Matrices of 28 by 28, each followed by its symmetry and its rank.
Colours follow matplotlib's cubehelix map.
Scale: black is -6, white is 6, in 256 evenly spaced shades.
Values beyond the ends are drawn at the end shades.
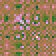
symmetric, rank three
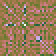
symmetric, rank five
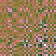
symmetric, rank three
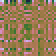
neither, rank two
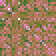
symmetric, rank five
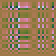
neither, rank one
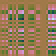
neither, rank one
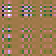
neither, rank one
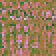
neither, rank five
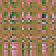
neither, rank two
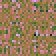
neither, rank five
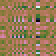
neither, rank two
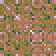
symmetric, rank five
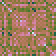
symmetric, rank five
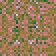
neither, rank five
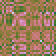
symmetric, rank three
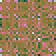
symmetric, rank three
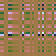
neither, rank one
